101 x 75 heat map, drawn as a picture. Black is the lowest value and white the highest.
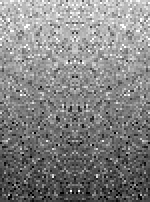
Mirror symmetry: left to right. Grain: fine. Slope: up to the top.
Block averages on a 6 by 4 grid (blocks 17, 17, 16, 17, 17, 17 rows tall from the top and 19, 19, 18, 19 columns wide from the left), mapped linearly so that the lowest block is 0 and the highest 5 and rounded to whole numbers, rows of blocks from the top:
5555 / 4444 / 3333 / 2222 / 1111 / 0000
